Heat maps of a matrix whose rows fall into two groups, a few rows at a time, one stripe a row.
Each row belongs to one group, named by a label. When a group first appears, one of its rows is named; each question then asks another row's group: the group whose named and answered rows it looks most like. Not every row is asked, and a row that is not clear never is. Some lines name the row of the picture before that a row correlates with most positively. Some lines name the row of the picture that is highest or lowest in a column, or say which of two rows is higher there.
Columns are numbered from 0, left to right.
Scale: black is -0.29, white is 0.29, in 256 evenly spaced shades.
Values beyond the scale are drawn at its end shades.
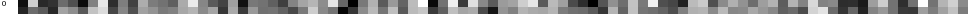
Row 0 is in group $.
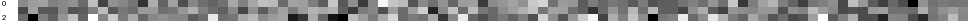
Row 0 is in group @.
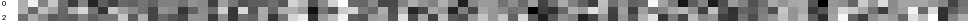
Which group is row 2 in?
$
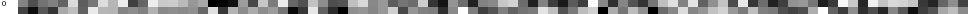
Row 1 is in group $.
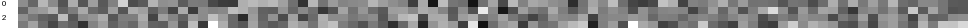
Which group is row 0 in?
@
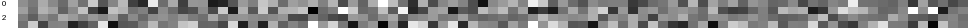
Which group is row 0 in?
@
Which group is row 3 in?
$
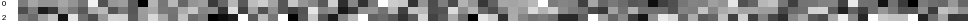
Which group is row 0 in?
@
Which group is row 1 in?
$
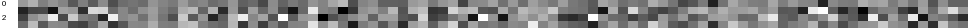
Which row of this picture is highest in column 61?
1
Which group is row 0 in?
$
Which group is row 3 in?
$
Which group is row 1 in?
$
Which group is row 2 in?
@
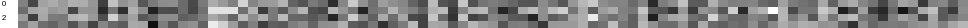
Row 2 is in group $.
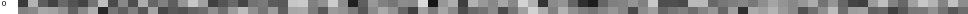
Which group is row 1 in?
@
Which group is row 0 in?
$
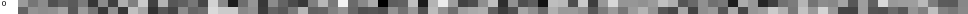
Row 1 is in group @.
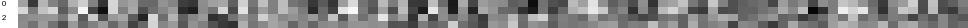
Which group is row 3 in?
@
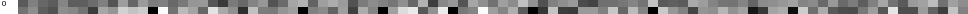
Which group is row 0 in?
$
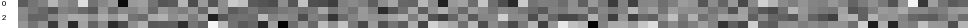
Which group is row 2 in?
@
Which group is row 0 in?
@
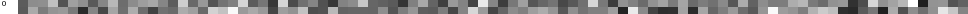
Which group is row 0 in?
@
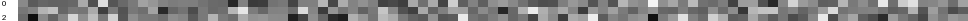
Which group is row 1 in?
@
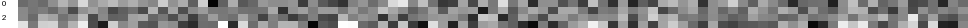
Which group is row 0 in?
@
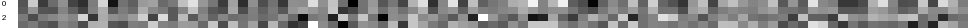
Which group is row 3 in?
$
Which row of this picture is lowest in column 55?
2
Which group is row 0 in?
$
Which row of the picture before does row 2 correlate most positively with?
2
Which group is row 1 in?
$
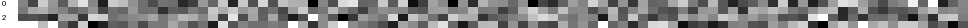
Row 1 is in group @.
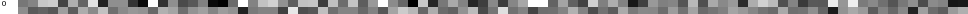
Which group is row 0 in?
@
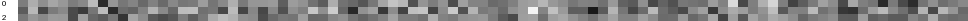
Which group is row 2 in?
@
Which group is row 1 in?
$
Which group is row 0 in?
@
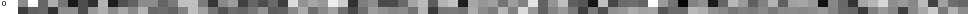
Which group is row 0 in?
$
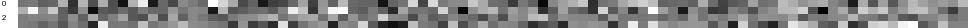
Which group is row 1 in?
$
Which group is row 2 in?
@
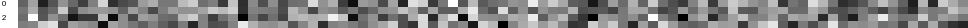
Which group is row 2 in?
$
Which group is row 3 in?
@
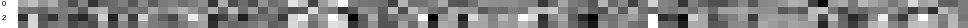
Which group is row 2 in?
$
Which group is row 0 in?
$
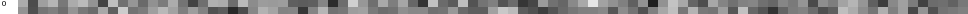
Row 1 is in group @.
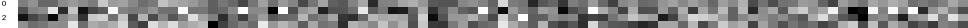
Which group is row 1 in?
@
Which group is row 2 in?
$
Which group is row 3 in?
@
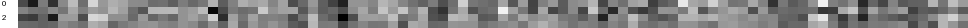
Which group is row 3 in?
$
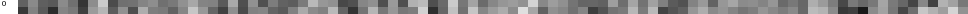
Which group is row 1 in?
$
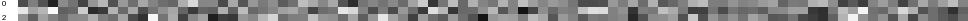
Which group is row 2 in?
@
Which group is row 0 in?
$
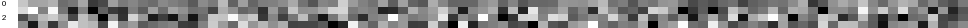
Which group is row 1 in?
$
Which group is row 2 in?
@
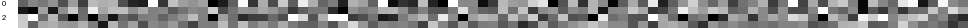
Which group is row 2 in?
$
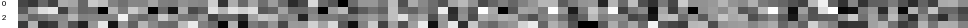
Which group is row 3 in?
$
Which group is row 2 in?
@
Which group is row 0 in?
$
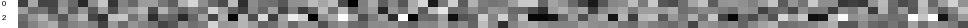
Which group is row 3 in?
@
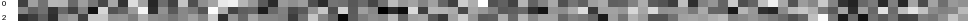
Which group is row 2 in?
$
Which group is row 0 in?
@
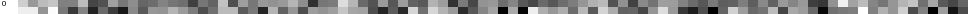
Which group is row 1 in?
$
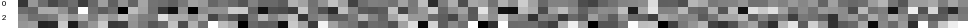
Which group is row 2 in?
@
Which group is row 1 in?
@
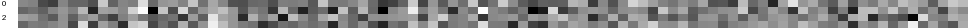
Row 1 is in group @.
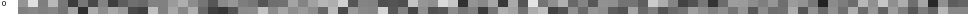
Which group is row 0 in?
$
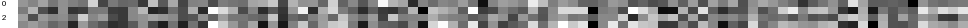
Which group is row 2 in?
@
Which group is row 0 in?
@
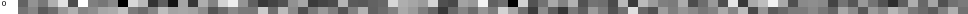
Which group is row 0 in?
@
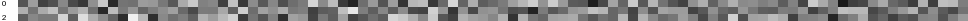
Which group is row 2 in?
@
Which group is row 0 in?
$
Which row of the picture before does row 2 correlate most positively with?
0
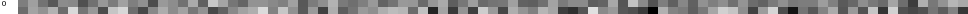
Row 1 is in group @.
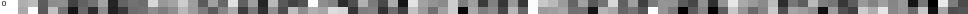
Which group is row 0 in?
$
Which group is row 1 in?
$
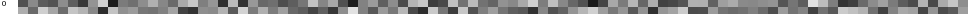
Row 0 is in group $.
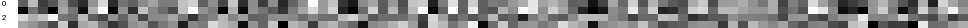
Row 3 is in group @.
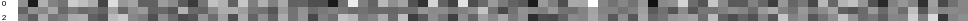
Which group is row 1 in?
@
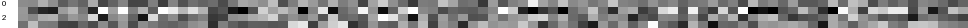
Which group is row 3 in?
$
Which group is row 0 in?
@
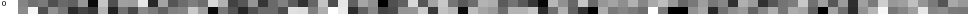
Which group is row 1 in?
$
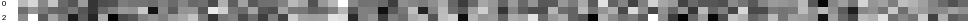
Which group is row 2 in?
$
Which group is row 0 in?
$
